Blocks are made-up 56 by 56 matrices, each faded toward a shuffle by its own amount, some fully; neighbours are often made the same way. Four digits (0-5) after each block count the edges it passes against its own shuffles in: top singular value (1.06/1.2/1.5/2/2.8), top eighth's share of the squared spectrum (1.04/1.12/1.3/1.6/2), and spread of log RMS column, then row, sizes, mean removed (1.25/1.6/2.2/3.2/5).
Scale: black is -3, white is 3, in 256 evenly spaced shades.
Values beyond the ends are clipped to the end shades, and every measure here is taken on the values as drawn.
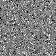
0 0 1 0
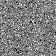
0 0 0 0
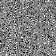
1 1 2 0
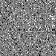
3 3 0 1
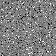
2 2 0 0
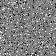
0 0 0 0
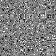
3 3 1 1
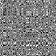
4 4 2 2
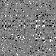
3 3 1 2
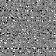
3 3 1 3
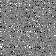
3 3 1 2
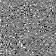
3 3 0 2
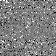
2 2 0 2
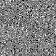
3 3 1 1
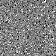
2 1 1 0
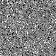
2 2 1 0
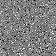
0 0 0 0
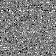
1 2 0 2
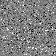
0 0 0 1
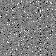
2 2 1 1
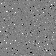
0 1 0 0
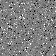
0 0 0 0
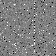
2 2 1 0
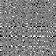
4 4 2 3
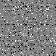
3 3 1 1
